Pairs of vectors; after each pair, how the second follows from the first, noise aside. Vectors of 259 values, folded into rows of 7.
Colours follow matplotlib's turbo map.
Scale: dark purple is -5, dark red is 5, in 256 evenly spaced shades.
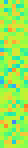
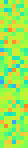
copied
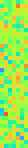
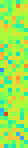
copied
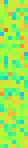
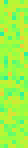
shrunk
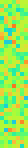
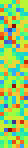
scaled up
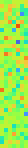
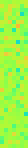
shrunk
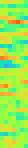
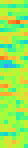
copied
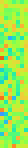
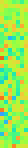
copied
